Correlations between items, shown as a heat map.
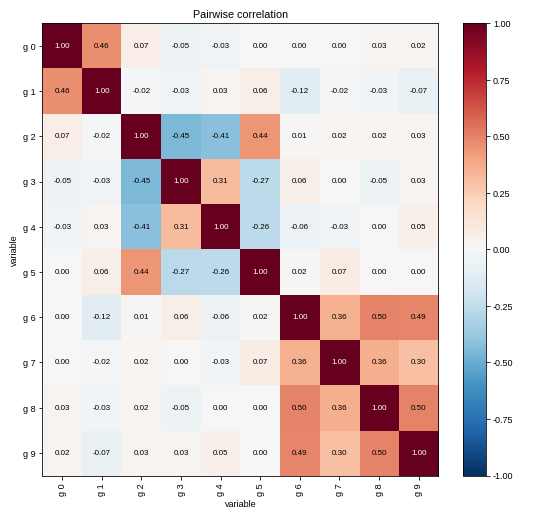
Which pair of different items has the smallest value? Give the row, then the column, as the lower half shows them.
g 3, g 2
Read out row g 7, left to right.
0.00 -0.02 0.02 0.00 -0.03 0.07 0.36 1.00 0.36 0.30
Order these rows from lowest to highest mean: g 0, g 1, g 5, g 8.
g 5, g 1, g 0, g 8
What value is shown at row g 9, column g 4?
0.05
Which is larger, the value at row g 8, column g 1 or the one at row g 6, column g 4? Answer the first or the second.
the first
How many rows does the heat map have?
10
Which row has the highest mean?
g 9
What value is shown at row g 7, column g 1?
-0.02
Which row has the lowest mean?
g 3
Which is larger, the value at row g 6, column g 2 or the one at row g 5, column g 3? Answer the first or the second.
the first
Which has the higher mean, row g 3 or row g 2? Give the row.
g 2
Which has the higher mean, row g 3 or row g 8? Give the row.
g 8
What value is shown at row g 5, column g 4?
-0.26
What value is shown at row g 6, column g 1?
-0.12
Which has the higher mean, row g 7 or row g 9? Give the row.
g 9
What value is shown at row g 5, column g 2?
0.44
